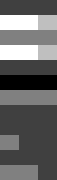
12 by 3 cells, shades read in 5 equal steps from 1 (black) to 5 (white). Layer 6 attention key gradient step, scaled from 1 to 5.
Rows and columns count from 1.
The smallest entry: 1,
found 3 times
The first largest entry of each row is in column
1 1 1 1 1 1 1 1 1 1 1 1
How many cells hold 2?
18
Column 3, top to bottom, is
2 4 3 4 2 1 3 2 2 2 2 2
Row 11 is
2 2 2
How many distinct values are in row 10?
2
